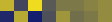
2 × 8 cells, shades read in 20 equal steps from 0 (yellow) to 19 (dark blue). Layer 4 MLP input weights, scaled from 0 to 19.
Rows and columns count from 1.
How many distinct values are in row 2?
8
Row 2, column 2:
5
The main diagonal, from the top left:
4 5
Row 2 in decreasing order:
19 18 14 11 10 8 7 5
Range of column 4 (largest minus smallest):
1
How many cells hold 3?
0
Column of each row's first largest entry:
2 3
